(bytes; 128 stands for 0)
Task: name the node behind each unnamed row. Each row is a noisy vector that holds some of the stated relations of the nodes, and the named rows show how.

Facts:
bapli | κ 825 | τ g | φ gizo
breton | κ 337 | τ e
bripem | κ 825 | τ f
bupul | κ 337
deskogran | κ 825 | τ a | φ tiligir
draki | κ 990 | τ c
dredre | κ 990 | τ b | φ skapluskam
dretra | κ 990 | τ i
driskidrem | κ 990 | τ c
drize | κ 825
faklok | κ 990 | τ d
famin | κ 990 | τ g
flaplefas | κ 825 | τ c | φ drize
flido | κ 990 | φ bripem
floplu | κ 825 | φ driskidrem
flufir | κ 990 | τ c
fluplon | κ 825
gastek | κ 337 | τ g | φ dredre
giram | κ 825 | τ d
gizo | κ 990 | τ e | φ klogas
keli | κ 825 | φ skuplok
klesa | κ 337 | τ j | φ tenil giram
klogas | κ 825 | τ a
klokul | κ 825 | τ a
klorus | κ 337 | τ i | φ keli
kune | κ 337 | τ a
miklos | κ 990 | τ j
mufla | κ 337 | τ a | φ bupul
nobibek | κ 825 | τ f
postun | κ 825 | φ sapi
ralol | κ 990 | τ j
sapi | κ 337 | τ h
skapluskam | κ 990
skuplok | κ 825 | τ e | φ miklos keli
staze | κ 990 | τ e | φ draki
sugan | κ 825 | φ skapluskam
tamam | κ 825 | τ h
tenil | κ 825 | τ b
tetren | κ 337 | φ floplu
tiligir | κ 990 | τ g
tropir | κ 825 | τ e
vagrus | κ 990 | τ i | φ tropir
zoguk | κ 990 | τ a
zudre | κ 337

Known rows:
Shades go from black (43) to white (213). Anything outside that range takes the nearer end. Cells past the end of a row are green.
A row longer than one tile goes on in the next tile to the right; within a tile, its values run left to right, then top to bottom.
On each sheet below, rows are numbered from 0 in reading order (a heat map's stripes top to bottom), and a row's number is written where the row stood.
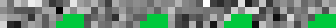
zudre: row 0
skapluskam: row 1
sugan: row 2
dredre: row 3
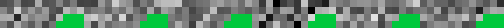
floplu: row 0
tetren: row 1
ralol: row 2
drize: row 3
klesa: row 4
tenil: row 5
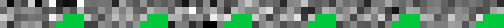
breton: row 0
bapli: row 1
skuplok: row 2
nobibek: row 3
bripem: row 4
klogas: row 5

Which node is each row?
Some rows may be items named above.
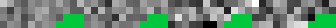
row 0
famin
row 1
flido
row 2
keli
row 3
tiligir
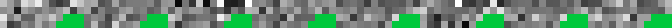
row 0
gastek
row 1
zoguk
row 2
breton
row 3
flido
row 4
deskogran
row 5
sugan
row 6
deskogran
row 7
mufla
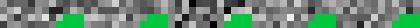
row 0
nobibek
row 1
kune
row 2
drize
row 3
sapi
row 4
vagrus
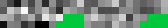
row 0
skuplok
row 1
kune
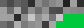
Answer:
flaplefas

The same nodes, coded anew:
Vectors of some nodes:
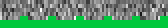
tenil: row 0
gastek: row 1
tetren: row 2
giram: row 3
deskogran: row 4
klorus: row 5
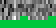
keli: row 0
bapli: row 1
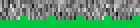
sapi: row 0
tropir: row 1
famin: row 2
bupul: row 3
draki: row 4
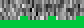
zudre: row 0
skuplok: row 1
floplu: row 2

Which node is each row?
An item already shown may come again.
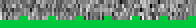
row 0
tenil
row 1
sugan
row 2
flaplefas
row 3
faklok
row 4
mufla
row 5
dredre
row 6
flido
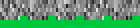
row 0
breton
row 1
zoguk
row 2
skapluskam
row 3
klesa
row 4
zoguk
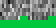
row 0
mufla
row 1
dretra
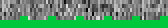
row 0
flido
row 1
tamam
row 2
kune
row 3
skuplok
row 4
flido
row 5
vagrus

